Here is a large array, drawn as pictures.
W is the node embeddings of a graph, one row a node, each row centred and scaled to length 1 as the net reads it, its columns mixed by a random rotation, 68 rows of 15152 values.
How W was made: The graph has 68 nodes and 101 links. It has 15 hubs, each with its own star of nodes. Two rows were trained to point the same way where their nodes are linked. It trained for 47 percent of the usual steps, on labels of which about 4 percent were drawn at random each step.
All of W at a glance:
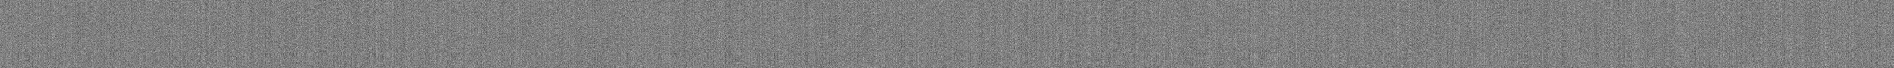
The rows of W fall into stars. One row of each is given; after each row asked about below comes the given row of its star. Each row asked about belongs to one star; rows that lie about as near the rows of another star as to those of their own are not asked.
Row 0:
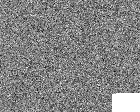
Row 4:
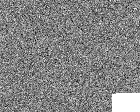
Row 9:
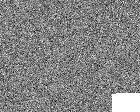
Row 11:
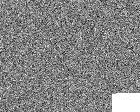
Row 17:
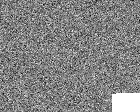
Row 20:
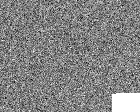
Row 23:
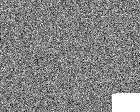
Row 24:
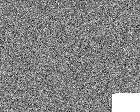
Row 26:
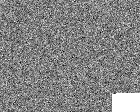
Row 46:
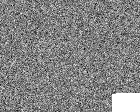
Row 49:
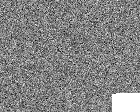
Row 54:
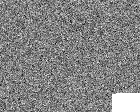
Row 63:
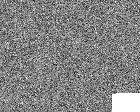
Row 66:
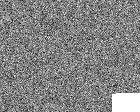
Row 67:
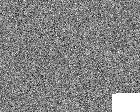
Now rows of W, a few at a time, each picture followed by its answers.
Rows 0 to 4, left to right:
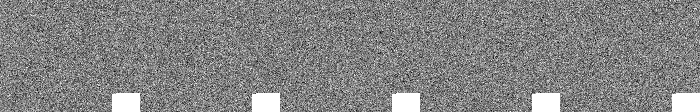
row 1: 66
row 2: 26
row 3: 20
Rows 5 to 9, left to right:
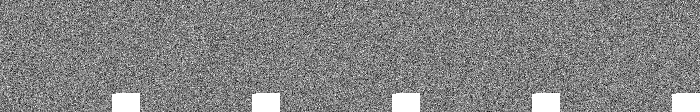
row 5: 17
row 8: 24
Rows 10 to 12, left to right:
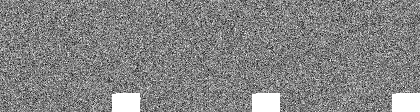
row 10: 66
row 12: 54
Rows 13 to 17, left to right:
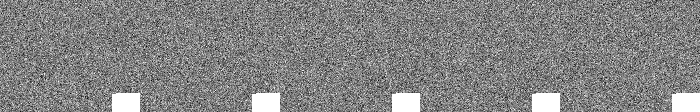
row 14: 26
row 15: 24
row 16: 63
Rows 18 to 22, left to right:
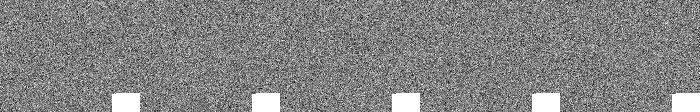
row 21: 24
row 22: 17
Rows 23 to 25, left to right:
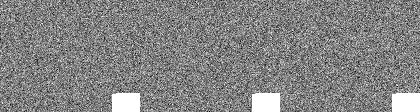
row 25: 63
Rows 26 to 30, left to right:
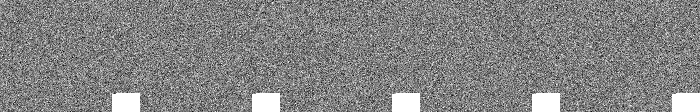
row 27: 0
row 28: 24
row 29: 63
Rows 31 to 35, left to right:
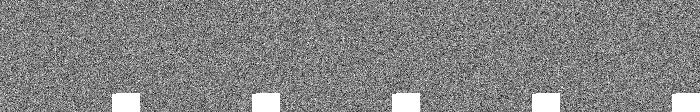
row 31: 63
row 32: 49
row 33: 26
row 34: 0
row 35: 23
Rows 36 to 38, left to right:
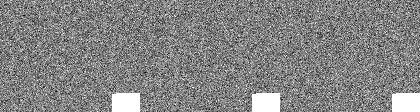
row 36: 20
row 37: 26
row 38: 67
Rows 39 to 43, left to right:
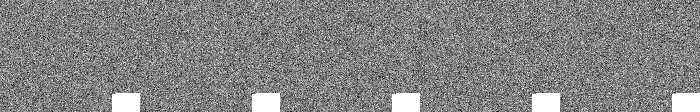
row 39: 0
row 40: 46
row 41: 66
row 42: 26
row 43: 67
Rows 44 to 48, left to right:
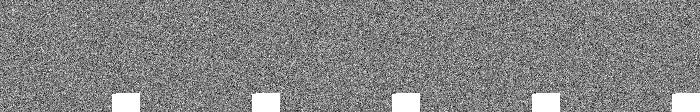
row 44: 23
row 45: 17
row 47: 67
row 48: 54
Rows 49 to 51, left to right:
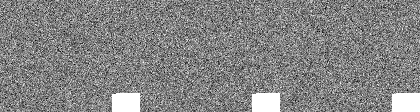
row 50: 4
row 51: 4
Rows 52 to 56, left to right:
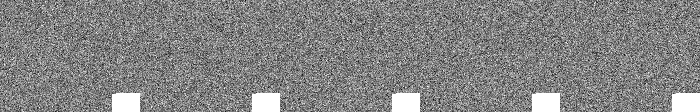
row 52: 46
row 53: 54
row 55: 20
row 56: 23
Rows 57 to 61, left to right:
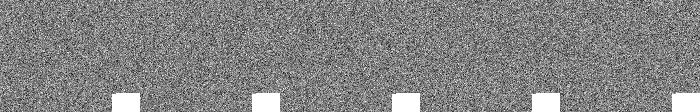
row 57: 66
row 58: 11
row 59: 66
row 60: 20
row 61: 20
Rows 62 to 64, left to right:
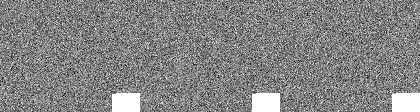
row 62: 63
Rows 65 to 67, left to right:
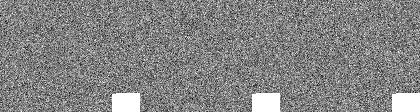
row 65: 67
